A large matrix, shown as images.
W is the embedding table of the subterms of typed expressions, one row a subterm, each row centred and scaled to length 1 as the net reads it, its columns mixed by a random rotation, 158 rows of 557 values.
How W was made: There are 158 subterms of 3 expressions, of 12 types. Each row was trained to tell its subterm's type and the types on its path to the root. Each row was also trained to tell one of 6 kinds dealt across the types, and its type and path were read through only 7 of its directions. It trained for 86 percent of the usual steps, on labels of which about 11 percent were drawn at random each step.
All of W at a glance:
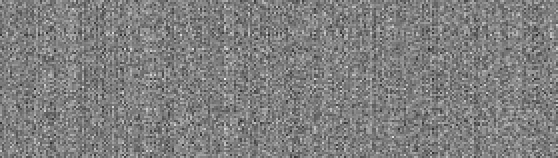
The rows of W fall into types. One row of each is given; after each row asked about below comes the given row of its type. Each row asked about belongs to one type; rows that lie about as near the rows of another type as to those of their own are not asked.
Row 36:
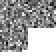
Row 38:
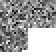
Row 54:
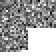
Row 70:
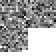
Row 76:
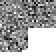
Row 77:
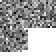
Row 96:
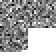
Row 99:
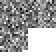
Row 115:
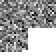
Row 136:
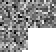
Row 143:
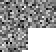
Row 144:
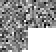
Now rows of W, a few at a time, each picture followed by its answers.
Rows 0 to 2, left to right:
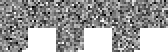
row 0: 76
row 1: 38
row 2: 115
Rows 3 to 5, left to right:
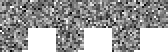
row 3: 70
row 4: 77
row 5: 143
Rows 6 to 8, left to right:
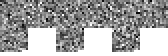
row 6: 143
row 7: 76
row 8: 36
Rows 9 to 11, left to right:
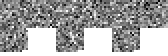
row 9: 77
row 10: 70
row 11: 76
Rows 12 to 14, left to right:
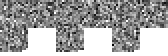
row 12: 36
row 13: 77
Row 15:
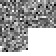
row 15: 99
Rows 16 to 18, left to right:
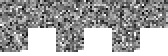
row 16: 70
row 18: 143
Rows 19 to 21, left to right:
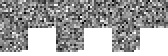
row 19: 76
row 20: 38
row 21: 143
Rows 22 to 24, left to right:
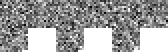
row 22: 99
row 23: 70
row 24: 70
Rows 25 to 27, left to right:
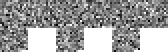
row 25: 54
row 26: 144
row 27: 136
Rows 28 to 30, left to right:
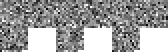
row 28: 36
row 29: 144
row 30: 77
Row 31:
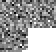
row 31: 36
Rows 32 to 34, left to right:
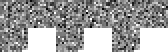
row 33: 54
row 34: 36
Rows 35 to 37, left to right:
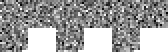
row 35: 36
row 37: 38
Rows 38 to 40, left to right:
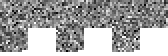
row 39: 70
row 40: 115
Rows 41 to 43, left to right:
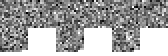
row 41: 36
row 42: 143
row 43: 70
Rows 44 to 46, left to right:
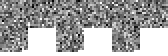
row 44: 76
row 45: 77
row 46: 76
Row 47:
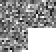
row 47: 54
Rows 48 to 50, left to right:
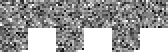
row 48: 96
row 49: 77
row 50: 96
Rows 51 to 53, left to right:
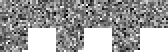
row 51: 38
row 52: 143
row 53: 99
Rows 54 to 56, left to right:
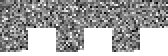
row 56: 144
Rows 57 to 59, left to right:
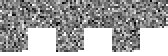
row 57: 77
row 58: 136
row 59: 144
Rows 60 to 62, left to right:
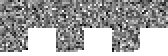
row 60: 115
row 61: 54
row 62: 36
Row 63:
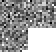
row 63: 54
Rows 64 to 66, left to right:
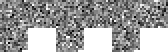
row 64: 38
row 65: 115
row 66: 54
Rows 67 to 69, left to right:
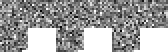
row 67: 38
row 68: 77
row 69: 36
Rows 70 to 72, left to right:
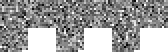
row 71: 99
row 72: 96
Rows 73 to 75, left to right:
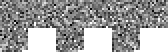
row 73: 99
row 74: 96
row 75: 96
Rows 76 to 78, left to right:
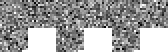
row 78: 54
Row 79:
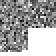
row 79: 143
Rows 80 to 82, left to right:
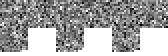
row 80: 70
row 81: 36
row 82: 99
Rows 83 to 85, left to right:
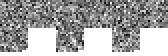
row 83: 144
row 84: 70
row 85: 99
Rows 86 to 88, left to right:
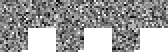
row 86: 76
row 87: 143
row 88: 36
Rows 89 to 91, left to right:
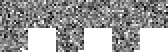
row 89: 99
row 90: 70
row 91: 38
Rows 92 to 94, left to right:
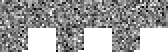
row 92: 115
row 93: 99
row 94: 143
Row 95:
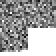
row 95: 36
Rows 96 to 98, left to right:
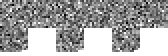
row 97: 143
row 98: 76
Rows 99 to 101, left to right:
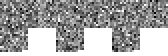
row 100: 54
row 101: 38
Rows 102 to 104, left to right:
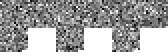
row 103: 54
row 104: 136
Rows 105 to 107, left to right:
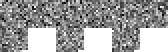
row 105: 38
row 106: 136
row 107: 36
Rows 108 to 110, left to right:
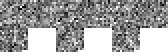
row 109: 76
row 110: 70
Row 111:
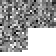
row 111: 136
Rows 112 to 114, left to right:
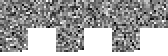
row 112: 77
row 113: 115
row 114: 77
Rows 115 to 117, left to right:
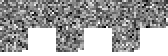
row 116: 77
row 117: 144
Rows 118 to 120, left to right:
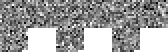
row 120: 76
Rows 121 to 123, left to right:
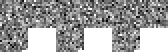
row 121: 96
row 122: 143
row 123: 143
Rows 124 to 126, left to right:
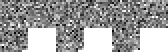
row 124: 144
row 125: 144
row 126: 99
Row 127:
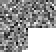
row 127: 76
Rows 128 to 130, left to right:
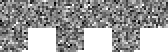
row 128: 54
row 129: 96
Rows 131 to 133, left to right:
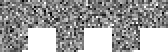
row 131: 99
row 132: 76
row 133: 54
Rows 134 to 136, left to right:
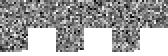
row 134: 36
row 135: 38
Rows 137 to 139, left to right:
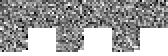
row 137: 115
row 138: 136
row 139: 70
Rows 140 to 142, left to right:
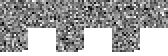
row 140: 77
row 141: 76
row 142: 115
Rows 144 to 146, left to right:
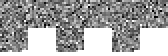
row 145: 96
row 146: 38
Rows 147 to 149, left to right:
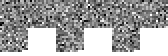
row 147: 136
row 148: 38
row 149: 144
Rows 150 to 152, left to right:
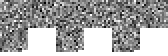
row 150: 38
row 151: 77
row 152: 143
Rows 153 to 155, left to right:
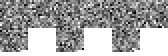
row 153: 96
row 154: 77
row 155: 99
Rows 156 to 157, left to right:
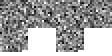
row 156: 99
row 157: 143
